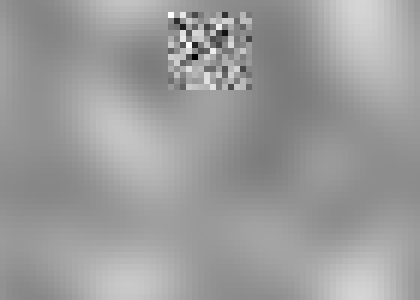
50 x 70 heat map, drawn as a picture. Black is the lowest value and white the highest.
Roughest part: top middle. Histogram: heavy tails on both sides. Odd patch: rougher, in the top middle.
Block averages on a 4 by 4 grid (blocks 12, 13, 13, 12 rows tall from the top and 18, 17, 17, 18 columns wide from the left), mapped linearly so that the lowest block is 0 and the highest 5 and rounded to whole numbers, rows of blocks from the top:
1 2 0 5
2 3 0 2
1 3 1 1
2 4 2 4
